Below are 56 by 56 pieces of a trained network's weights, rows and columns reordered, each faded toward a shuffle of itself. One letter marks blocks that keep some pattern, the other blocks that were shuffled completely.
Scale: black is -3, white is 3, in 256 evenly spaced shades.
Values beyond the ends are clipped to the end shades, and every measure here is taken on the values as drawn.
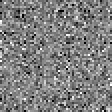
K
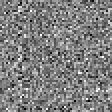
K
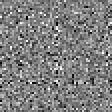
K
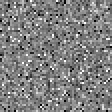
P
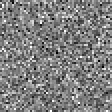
P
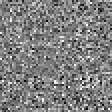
K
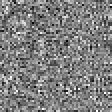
K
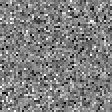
P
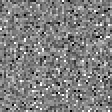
P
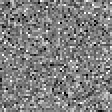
P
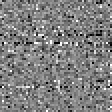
K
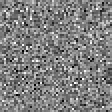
K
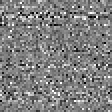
K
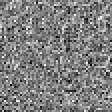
K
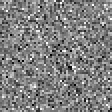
P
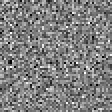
K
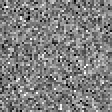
P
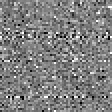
K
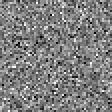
P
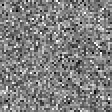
P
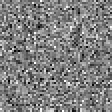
K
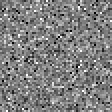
P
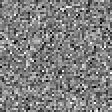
P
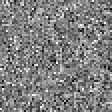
P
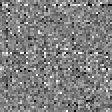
K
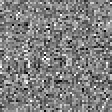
K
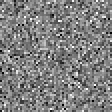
P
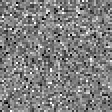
P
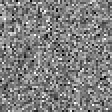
P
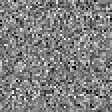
K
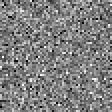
P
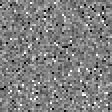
P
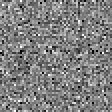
K
